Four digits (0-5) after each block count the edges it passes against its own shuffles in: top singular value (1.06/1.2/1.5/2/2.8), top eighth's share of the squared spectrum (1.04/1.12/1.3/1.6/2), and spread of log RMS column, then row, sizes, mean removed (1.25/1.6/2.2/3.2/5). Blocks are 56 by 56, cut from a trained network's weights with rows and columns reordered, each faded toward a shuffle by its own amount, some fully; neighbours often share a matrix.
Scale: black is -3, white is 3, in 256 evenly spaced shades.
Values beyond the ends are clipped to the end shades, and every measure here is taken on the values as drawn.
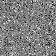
2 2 1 0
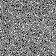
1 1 0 0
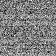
2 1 0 0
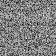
0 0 0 0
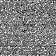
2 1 0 0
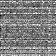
4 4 2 2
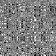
4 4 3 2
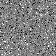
0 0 0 0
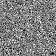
1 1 0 0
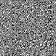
3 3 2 1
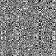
4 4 2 2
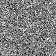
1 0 0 0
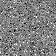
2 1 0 0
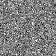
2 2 0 1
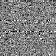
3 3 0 2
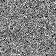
0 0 0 0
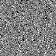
3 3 1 1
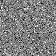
2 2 0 1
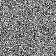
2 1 0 0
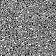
2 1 0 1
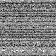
4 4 0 2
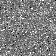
0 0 0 0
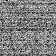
3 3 0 0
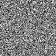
3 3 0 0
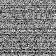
3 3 0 1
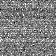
3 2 0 1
